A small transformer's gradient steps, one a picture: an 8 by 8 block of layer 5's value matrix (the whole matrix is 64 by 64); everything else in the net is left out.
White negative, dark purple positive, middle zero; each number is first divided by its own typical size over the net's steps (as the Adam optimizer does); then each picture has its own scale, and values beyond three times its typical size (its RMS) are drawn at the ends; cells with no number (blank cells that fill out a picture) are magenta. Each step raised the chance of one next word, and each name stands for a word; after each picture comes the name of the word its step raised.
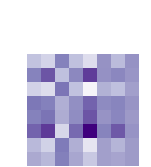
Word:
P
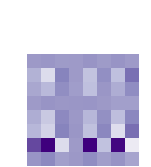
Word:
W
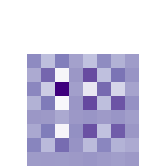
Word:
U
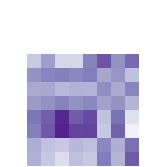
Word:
P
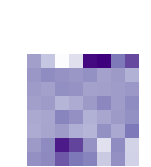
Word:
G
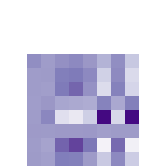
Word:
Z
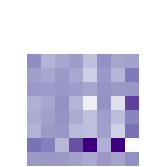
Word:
W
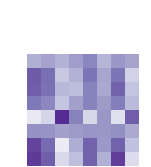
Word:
Z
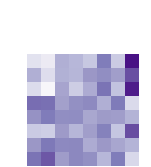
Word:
G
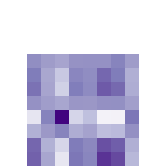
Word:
Z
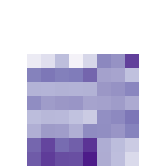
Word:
G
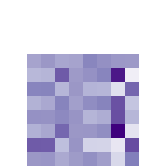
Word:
U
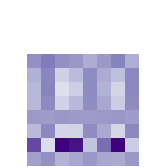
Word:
W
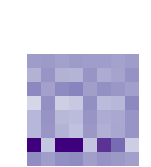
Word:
W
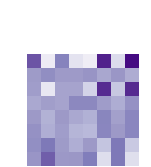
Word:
G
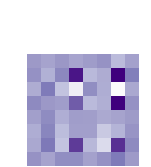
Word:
U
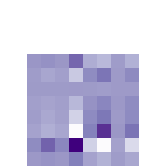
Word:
W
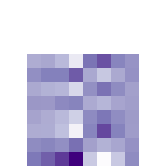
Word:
G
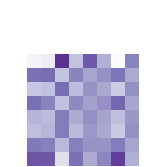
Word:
G
